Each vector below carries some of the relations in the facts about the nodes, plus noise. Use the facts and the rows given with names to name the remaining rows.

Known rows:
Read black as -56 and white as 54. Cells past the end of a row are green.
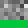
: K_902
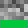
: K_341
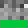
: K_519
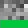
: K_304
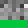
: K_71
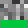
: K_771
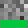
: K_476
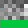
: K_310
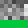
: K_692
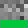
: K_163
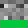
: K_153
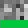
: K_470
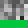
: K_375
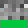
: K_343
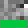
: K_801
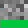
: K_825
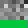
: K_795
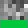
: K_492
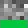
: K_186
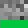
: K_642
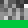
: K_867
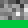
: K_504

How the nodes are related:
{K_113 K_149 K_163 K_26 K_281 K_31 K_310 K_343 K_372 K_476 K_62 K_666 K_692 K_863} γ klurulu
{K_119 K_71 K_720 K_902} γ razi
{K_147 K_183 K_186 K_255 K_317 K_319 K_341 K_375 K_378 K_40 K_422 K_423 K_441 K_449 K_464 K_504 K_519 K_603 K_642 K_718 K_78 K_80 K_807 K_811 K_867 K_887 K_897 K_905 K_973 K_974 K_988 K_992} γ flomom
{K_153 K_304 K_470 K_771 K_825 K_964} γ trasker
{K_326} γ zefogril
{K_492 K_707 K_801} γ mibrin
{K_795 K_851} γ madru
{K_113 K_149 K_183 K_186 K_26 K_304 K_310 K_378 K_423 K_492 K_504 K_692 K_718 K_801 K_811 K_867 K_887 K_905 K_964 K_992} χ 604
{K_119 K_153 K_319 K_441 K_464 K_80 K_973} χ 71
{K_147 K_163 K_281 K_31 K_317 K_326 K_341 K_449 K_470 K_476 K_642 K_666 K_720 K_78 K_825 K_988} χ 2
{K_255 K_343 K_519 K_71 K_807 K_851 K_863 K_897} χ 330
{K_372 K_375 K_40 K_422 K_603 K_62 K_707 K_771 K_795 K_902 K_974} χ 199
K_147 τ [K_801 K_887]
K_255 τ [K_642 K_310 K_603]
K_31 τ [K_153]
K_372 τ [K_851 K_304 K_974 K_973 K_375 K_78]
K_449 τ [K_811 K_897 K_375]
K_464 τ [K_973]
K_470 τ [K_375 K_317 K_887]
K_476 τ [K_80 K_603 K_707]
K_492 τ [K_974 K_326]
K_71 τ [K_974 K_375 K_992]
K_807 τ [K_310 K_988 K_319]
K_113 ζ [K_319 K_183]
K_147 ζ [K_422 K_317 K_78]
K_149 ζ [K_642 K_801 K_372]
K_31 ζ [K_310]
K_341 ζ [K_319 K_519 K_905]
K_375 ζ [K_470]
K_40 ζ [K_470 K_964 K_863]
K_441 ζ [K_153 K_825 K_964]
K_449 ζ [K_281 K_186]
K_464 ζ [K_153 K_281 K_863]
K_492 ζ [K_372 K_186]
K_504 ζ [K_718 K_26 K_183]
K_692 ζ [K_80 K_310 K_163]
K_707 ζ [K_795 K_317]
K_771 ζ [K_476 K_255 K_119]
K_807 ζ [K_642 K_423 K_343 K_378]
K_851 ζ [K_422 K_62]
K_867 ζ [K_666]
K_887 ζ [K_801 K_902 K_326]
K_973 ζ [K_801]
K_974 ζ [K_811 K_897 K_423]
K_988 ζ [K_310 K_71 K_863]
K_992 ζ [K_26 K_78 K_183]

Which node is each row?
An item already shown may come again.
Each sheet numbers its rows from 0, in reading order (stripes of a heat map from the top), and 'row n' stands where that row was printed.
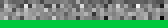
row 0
K_964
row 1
K_319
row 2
K_476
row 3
K_147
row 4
K_186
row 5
K_851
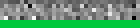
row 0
K_974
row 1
K_464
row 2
K_449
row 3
K_988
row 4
K_851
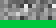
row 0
K_149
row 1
K_255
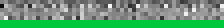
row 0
K_441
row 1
K_119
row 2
K_40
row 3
K_186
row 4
K_666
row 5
K_372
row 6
K_113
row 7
K_905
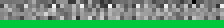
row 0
K_281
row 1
K_149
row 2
K_771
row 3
K_867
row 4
K_863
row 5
K_905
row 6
K_707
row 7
K_71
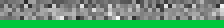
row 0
K_317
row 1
K_973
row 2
K_807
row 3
K_31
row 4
K_974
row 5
K_666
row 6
K_80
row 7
K_887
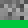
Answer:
K_78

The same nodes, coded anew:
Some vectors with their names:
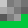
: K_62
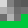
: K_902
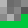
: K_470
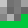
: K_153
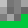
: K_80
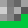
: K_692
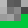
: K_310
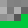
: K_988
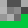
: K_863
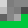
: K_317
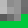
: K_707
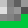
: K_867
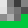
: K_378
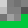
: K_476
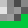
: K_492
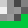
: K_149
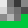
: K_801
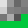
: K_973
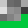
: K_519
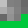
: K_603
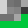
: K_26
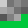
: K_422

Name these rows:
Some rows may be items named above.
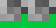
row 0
K_310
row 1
K_310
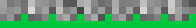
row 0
K_375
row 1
K_147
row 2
K_71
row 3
K_449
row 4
K_31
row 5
K_341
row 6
K_974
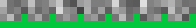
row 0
K_281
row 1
K_80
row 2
K_255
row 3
K_31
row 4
K_372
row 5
K_319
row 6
K_449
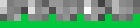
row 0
K_78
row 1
K_867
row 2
K_40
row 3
K_807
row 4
K_771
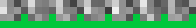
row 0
K_492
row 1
K_119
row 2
K_186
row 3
K_519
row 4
K_887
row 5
K_642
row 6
K_964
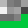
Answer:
K_851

